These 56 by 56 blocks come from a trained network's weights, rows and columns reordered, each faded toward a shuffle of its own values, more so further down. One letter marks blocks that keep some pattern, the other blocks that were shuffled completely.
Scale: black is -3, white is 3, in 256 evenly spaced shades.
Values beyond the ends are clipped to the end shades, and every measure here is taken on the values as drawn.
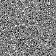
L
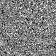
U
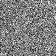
U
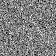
U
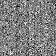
L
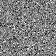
U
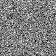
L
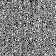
L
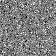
U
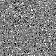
L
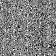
L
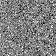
U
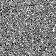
U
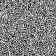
U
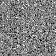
L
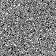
U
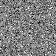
U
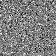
U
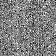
L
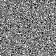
U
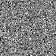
L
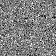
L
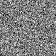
U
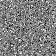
U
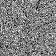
U
